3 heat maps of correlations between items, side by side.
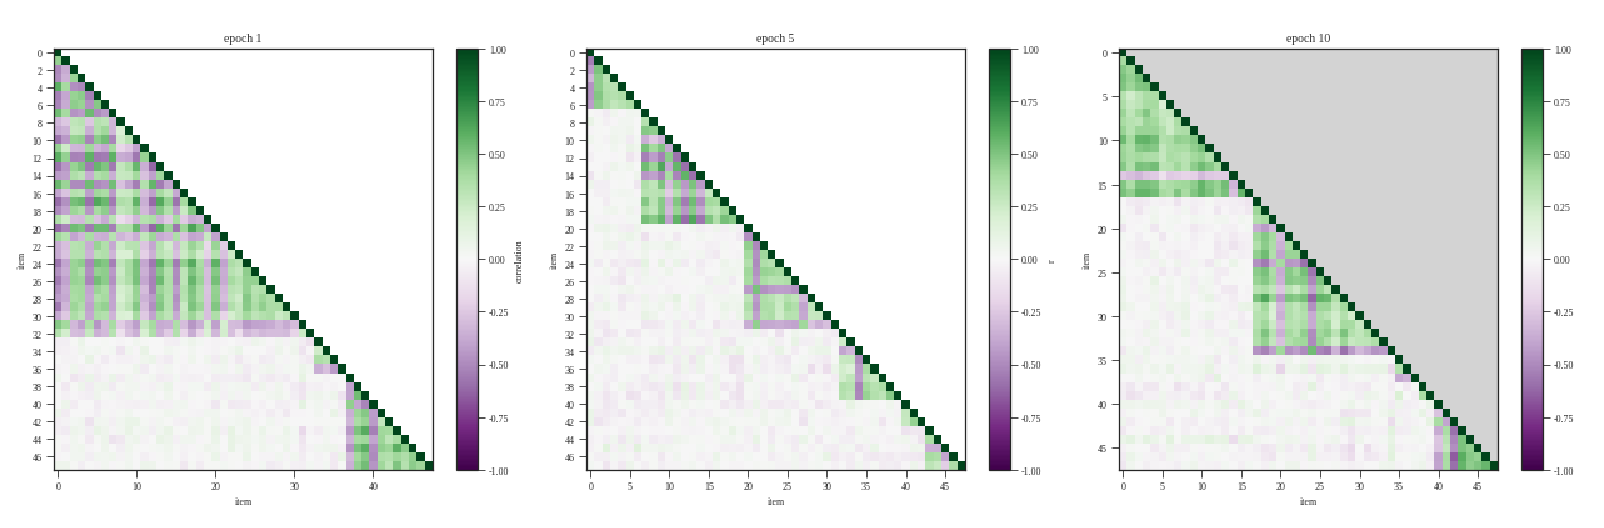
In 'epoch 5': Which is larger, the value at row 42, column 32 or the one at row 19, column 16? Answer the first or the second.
the second
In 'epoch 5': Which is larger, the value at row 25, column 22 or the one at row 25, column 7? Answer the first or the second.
the first
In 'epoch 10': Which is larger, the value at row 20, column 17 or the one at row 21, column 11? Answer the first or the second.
the second
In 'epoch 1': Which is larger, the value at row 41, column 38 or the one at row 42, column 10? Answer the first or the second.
the first
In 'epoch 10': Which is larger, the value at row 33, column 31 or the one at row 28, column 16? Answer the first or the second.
the first
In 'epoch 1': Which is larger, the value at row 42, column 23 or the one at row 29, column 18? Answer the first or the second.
the second
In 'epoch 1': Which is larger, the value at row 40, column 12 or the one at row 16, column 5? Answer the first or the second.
the second
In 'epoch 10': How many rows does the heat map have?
48
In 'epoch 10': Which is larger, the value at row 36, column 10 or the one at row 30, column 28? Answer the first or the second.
the second
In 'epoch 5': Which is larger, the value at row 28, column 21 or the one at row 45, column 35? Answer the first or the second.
the second
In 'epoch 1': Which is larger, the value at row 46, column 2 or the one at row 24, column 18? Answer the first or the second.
the second
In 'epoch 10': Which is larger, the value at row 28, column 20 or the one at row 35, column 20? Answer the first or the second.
the second
